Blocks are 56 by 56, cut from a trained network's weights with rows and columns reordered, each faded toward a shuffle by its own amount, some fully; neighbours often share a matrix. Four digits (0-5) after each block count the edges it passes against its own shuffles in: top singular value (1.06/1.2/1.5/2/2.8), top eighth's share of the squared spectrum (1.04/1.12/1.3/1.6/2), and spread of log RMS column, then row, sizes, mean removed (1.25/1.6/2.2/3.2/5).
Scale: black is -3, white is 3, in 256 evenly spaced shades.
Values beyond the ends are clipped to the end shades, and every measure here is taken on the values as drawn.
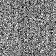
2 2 0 0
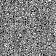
1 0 0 0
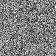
1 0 0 0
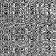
4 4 1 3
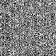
3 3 0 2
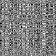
4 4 1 3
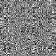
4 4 3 2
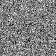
0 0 0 1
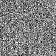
2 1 0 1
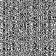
4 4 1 2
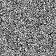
1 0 0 0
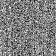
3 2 0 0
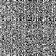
3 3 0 2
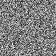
0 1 0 0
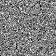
1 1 0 0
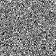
3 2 0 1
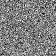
0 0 0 0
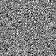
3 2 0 0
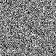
0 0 0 0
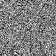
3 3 0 1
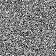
1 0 0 0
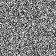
1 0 0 0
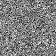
1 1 0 0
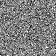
0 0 0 0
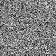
2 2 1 0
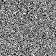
2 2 1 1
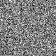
2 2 1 0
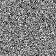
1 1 0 0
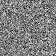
0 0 0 0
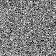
0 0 0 0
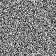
0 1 0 0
